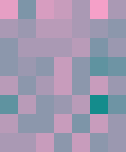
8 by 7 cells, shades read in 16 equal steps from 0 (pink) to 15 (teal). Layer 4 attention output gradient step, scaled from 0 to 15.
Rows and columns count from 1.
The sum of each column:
43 48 40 34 43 52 54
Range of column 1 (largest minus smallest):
9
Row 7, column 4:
3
